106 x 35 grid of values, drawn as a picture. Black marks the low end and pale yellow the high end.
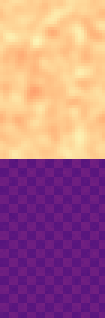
The table splits into 2 rows of 1 panel. Panel 1,1: very high, blotchy, faint in contrast. Panel 2,1: low, checkered, faint in contrast.
